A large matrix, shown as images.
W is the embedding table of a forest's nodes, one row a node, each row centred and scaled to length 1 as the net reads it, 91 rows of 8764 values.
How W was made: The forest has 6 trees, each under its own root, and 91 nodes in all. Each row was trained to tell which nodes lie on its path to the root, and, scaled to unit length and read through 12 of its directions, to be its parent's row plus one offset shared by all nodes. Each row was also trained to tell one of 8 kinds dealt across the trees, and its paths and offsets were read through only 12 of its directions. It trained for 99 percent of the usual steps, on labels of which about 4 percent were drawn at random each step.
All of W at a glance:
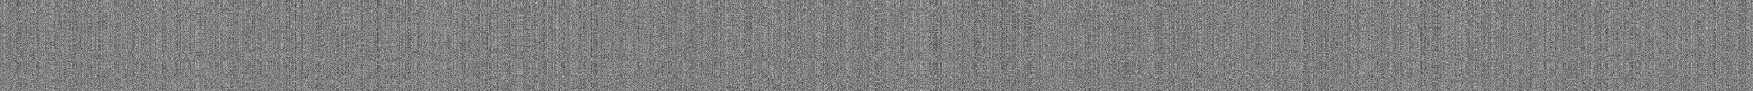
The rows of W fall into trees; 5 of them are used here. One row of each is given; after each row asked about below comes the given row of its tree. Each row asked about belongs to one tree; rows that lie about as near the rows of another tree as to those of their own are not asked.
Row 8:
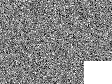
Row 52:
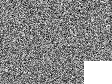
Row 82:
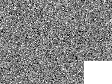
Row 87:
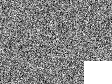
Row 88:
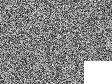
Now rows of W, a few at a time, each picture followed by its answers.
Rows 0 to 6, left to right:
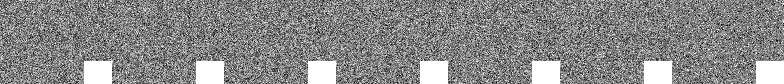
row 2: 82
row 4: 82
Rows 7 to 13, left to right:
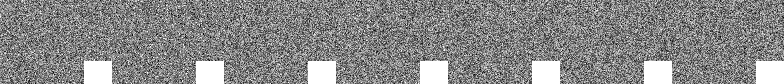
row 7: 8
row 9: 87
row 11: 88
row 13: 52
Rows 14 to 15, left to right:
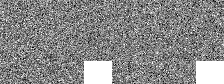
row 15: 82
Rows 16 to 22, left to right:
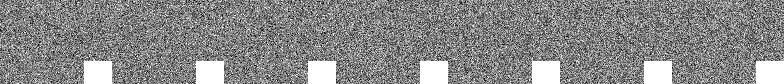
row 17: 8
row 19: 82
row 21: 8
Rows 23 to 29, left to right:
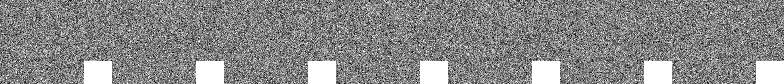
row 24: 88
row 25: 8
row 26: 88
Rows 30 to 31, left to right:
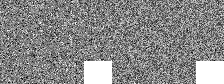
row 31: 87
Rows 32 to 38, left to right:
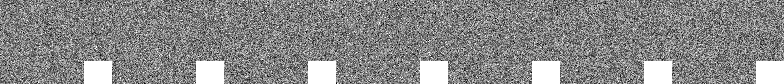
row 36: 88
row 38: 82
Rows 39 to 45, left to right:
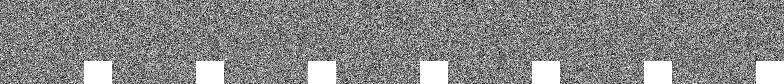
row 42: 52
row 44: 88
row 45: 88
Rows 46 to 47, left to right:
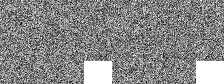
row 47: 82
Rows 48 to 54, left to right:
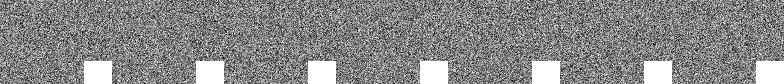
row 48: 82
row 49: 82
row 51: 82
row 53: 88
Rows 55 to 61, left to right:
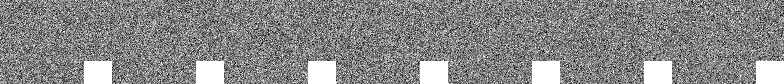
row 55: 52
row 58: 87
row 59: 8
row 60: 87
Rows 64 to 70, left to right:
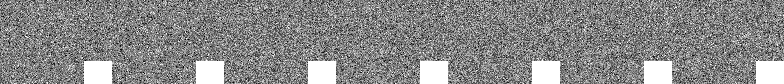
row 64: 88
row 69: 82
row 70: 52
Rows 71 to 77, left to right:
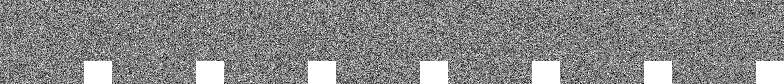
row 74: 8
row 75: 52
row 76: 8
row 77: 8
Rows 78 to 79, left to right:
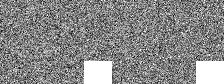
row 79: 88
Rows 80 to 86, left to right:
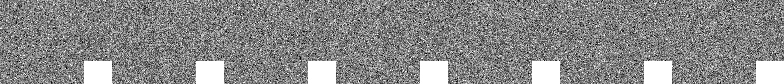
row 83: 82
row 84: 88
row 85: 82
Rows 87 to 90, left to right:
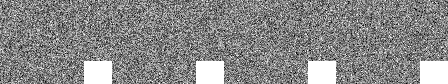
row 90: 82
